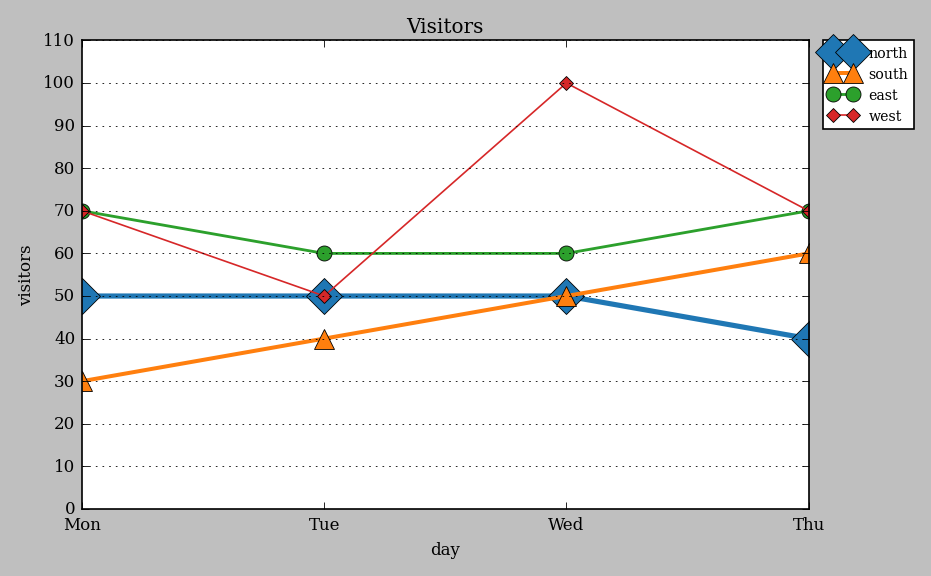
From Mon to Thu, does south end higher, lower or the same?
higher
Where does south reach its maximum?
Thu
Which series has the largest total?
west
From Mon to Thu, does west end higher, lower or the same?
the same
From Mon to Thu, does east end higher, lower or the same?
the same
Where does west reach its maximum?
Wed
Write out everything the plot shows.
Title: Visitors
x-axis: day, ticks Mon Tue Wed Thu
y-axis: visitors, ticks 0 10 20 30 40 50 60 70 80 90 100 110
Legend: north, south, east, west
Values:
north: 50 50 50 40
south: 30 40 50 60
east: 70 60 60 70
west: 70 50 100 70
